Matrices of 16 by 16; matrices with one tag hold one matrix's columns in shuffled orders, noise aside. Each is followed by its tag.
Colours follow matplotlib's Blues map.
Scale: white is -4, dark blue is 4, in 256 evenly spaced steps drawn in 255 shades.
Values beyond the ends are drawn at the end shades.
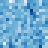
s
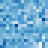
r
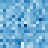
r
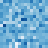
r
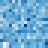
r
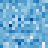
r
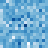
r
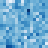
s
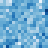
s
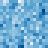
s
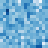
s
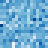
r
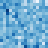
s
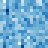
s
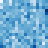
s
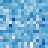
r
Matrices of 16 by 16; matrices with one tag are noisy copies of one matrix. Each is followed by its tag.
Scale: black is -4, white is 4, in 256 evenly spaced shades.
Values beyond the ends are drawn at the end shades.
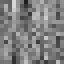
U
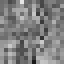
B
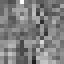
B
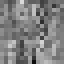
B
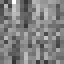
U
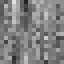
U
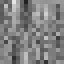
U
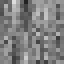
U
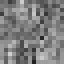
B
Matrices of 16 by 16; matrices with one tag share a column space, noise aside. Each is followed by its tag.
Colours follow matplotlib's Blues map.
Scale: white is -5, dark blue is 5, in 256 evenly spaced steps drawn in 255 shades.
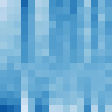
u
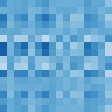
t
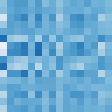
t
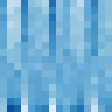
u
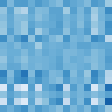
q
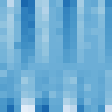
u
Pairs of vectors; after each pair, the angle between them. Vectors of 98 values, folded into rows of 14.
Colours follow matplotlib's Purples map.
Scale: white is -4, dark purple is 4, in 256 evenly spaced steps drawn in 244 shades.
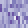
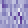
partly opposed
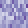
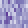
partly opposed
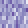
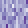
nearly opposite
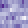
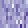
orthogonal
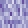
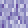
orthogonal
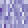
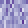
nearly opposite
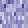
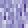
orthogonal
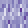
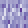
nearly parallel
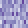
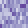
orthogonal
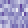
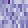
partly aligned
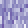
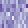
partly aligned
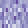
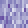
orthogonal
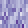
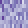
orthogonal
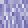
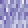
partly opposed
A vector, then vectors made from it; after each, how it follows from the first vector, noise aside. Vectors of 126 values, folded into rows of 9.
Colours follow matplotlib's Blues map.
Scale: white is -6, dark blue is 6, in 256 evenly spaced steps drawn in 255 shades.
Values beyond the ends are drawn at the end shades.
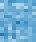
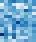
scaled up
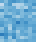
copied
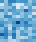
scaled up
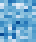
scaled up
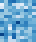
scaled up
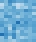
copied
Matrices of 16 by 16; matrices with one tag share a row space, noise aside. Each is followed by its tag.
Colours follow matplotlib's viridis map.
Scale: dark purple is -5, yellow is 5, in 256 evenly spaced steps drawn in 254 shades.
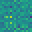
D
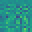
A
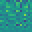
A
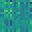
D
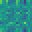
A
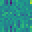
D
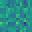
A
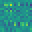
D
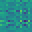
A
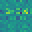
A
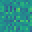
D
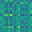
D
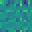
A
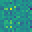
D
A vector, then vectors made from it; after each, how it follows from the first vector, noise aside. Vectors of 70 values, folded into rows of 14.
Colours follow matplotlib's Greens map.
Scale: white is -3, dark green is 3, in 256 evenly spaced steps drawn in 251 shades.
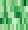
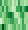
reversed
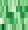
reversed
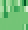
partly zeroed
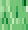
partly zeroed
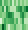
reversed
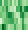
reversed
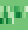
partly zeroed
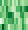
reversed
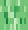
partly zeroed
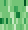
partly zeroed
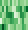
reversed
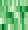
reversed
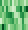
reversed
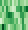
reversed
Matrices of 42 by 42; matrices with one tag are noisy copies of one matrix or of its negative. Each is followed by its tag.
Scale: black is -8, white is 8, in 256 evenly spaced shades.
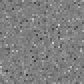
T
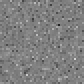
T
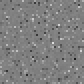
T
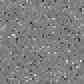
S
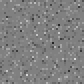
T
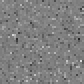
S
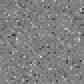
S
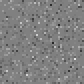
T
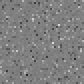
T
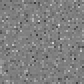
T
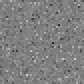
T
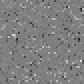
S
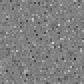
T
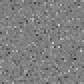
T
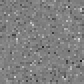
S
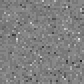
S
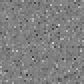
T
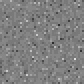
T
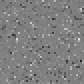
S
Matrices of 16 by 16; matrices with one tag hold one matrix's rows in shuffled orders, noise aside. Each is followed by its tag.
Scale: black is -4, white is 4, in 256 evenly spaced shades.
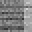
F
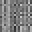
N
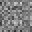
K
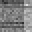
F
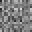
K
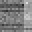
F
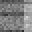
F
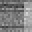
F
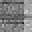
F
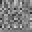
K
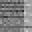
F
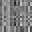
N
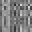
N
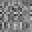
K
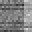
F
